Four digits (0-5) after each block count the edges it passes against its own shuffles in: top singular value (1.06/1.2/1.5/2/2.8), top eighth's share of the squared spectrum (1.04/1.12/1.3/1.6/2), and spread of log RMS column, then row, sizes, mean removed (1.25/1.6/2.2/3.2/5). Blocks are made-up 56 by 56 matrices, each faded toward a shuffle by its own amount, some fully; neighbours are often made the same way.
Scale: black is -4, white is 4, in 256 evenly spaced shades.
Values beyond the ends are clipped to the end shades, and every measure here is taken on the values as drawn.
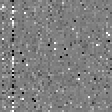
3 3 1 0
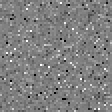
0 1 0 0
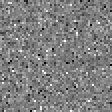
0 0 0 0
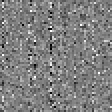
2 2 3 0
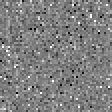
0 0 0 0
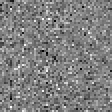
1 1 2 0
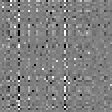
5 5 3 2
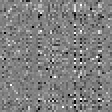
4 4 3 2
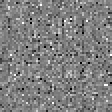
3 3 1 1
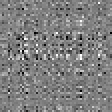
4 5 3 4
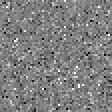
1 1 0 0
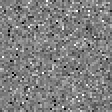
0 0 0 0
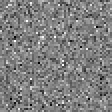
1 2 2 0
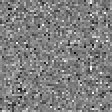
0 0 1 0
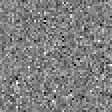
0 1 1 0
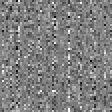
2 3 4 0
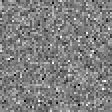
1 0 0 0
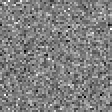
0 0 0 0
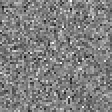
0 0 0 0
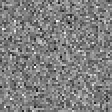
0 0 0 0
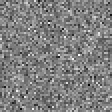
0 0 0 0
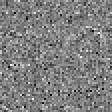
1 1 0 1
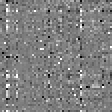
4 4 2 2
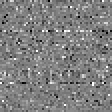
3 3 0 2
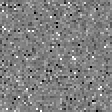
1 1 0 1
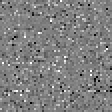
2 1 0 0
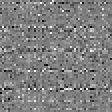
4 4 2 3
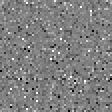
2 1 0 0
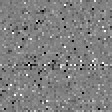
3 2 0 1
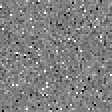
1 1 0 0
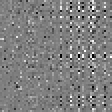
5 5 3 2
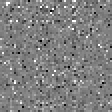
3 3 1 1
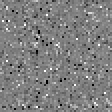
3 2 0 0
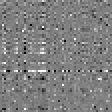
4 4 2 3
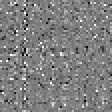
3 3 2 1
